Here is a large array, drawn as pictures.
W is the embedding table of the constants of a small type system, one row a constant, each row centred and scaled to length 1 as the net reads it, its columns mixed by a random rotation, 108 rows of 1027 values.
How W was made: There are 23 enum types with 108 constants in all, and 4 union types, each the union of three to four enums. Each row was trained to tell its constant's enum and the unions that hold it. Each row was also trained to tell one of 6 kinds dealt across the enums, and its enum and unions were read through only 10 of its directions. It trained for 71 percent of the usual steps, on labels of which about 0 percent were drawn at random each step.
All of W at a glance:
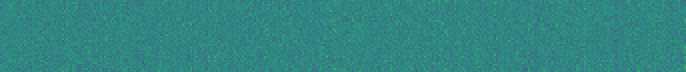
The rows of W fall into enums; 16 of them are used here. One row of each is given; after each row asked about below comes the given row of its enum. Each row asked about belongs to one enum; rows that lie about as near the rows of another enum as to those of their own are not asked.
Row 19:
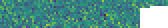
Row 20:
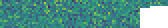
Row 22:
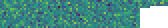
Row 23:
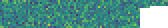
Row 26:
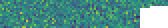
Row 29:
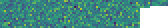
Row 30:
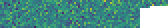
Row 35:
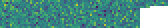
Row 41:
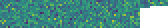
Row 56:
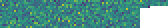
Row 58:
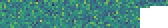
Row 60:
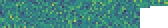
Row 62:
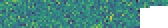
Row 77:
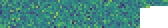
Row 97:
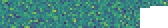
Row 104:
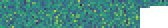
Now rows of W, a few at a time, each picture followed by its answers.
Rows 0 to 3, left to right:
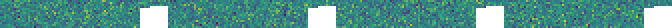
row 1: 29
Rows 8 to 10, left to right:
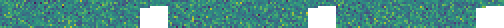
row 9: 56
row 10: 77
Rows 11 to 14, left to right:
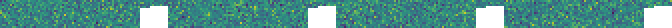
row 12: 56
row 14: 23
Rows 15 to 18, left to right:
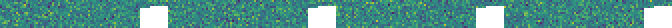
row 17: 58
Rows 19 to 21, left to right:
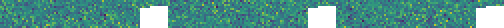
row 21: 104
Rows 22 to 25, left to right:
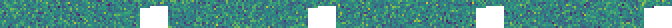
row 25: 97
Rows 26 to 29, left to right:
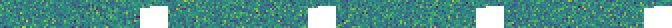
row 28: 26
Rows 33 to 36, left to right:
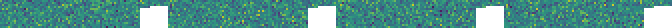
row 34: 77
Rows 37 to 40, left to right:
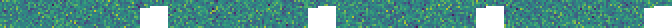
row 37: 77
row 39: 26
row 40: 77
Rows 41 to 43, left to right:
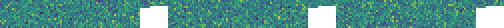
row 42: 56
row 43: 29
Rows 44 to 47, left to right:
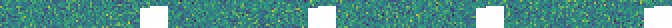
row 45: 104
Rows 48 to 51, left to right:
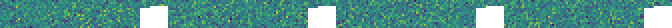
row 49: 29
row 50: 26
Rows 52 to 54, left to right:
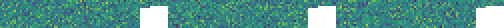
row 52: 56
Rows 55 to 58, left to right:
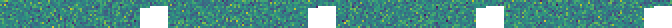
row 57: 26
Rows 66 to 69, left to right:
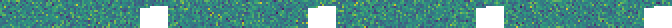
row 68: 97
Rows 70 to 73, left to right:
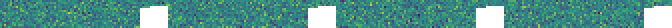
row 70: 77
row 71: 20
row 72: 26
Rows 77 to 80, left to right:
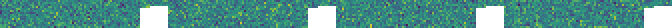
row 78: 29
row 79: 104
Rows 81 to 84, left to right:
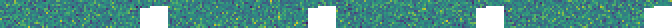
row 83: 62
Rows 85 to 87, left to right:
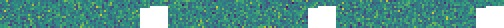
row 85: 104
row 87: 56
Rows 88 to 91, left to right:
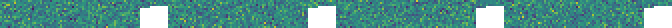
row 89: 60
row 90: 23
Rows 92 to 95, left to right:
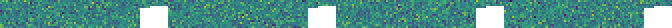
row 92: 23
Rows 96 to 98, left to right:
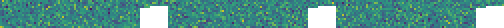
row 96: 23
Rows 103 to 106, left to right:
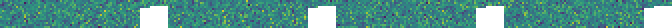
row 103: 104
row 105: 41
